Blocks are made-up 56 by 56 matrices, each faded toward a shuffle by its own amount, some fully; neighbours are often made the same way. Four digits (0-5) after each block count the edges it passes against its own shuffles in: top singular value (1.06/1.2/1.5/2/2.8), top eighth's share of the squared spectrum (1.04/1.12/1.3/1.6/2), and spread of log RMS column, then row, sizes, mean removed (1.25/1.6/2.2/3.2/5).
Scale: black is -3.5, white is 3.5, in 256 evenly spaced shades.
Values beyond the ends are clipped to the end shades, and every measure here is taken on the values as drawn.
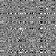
4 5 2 3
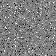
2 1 0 0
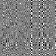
5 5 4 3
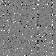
3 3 1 1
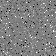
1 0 0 0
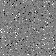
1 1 0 0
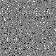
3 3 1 1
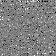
2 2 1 1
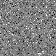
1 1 0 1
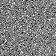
0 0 0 0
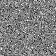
0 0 0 0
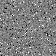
0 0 0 0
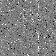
2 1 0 0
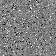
0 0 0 0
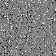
1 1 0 0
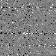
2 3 1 2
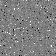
0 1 0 0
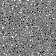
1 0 0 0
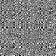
4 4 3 3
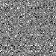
4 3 2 2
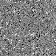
2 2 0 0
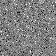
1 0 0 0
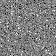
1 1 0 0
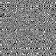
4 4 2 3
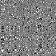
4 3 2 1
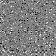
3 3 0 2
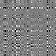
5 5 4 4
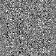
1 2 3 0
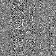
1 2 3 0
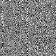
2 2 3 0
